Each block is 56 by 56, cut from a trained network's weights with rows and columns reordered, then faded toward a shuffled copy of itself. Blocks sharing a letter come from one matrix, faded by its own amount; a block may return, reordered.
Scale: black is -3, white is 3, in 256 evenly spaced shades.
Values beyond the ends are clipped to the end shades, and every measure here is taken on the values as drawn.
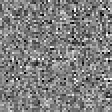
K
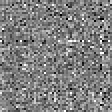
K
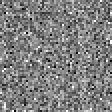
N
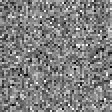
N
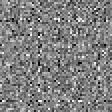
K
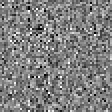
K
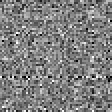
K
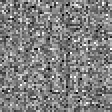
N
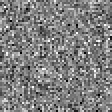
N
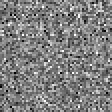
N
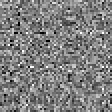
K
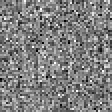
N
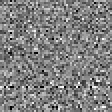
K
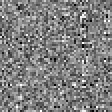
K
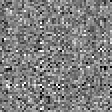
K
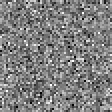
N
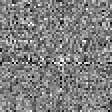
K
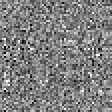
K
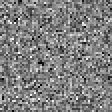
N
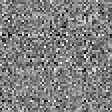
K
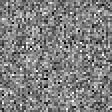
N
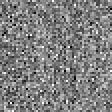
N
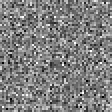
N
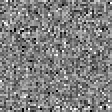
N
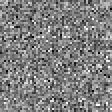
N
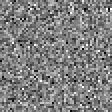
N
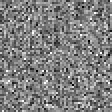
N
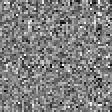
K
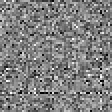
K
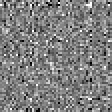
K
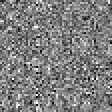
K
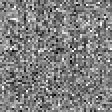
N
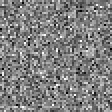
N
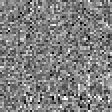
K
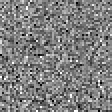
N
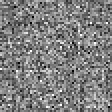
N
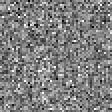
N
